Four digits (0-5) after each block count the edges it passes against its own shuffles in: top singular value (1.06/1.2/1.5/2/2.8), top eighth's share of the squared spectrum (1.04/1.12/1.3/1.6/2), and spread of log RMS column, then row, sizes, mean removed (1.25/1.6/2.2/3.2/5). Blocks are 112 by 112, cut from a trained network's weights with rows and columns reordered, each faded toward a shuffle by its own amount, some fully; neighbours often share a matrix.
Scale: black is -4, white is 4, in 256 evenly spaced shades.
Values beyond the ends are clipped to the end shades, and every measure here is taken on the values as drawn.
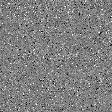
3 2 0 1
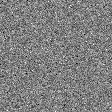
0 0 0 0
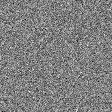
0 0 0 0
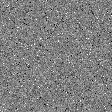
0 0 0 0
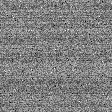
3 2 0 0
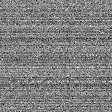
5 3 1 2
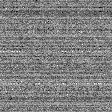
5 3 1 2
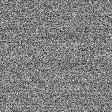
2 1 0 0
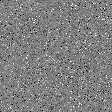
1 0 0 0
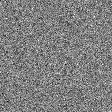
2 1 0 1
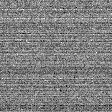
5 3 1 3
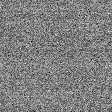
1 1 0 0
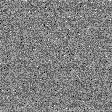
1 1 0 0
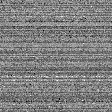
5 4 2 3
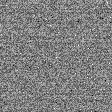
2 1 0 0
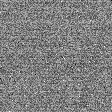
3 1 0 0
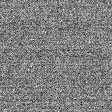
2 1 0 0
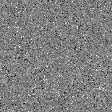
1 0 0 0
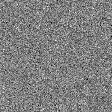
3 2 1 1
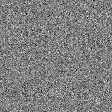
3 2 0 1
